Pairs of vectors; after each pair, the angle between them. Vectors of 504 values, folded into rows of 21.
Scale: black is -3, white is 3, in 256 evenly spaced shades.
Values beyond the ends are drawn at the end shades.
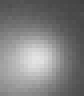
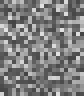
orthogonal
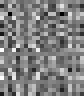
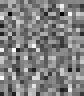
nearly parallel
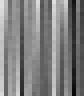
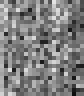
partly aligned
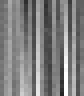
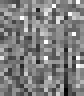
partly opposed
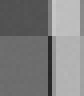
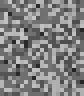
orthogonal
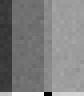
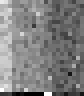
nearly opposite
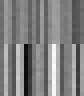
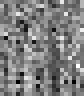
partly opposed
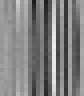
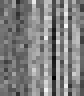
nearly opposite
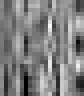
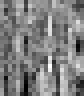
nearly parallel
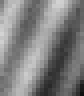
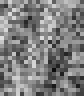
partly aligned
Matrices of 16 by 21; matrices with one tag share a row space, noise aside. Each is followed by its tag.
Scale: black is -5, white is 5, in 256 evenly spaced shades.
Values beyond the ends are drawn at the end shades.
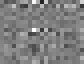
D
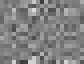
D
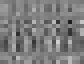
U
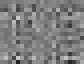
U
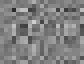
D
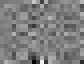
D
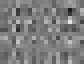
U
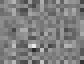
D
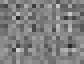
U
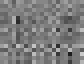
U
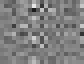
D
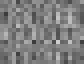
U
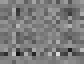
U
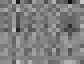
U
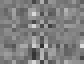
D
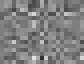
D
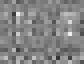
U
